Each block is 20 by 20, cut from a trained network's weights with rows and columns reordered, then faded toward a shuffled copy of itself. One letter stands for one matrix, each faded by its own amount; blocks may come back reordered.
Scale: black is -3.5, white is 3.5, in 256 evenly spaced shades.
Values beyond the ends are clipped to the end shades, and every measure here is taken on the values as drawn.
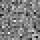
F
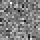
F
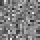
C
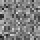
C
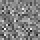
C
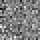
C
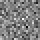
C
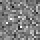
F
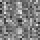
C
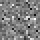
F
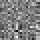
C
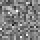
C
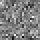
C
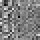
C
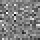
C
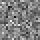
C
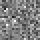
C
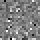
F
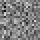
C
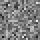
F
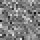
F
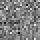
F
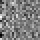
C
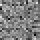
F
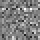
C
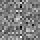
C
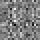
C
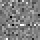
F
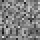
C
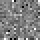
F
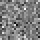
C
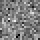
F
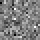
F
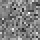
F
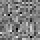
C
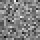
F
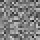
C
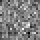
C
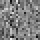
C
